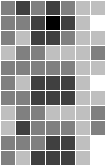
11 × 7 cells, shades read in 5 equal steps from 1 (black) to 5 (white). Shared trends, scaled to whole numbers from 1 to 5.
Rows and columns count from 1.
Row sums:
21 20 22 25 23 22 20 25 22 22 22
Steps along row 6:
up down same same up up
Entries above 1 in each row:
7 6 7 7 7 7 7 7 7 7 7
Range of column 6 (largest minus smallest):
0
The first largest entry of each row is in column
6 7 2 1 6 7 6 1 1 7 7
